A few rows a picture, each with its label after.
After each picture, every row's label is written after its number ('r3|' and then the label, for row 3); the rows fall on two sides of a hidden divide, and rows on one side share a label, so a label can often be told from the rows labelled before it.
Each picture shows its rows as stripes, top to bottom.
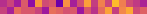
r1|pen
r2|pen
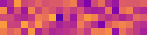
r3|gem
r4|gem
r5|pen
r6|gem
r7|gem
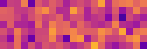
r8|pen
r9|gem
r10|gem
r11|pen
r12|pen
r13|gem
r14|gem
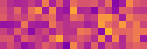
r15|gem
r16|gem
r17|gem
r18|pen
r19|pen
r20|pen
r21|gem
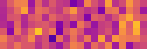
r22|pen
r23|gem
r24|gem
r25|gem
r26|gem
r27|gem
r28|gem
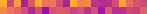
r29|gem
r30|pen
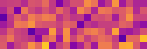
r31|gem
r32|pen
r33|gem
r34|gem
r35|pen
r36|pen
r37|gem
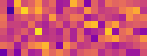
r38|gem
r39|gem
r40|gem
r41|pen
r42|gem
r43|pen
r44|gem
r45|pen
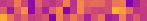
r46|pen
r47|pen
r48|gem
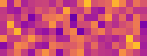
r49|pen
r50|pen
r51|pen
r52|pen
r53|gem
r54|gem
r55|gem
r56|gem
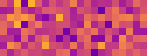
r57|gem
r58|pen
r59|pen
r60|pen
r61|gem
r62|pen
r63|gem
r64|pen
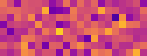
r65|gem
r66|gem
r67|gem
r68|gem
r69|pen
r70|gem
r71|pen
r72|gem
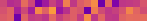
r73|pen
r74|gem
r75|pen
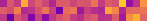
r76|pen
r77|gem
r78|pen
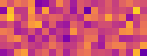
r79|pen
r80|gem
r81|pen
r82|gem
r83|gem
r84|pen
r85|pen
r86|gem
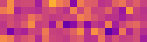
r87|pen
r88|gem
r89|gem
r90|gem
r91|gem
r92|gem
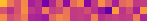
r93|gem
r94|pen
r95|pen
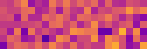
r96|pen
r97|pen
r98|pen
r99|pen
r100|gem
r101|pen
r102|pen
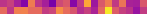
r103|pen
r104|pen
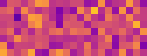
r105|gem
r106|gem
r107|gem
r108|gem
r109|pen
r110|gem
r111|gem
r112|pen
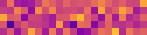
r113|pen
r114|pen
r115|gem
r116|pen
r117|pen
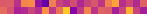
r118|pen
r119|pen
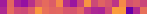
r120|pen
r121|pen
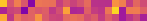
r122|pen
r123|pen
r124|gem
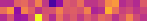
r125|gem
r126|pen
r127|gem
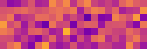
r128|pen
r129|pen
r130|gem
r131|pen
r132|gem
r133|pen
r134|gem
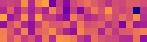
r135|gem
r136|pen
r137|gem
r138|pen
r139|pen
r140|gem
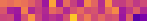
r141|pen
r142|pen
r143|gem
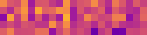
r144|pen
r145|pen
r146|pen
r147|pen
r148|gem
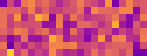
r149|gem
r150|gem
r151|gem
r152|pen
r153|gem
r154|pen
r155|pen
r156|pen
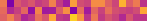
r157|gem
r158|pen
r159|gem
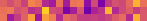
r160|gem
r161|gem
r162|gem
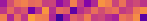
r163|gem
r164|pen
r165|gem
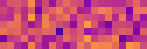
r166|gem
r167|pen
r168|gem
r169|pen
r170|gem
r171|pen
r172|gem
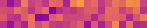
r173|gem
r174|gem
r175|pen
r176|gem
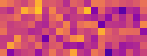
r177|gem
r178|pen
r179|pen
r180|pen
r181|pen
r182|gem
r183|pen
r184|gem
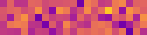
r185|pen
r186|pen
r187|pen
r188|pen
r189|pen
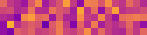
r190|pen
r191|pen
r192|gem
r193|pen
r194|pen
